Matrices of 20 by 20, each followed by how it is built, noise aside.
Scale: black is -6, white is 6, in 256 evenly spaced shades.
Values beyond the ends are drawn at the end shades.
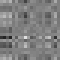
low rank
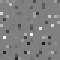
sparse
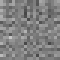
low rank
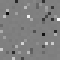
sparse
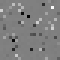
sparse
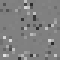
sparse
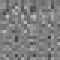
low rank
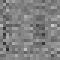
low rank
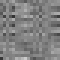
low rank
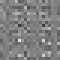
low rank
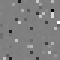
sparse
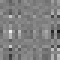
low rank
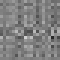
low rank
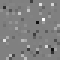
sparse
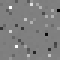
sparse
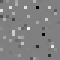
sparse
